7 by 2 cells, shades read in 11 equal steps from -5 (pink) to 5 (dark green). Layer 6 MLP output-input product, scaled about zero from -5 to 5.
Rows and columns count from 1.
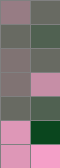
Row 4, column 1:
0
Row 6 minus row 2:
-5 3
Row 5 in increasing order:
1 2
